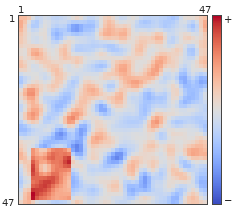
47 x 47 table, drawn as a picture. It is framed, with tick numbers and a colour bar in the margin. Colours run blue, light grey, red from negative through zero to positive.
In the bottom left lies a patch that is higher than the rest. The texture is blotchy. Neither half mirrors the other. The ninth with the highest average is the bottom left.
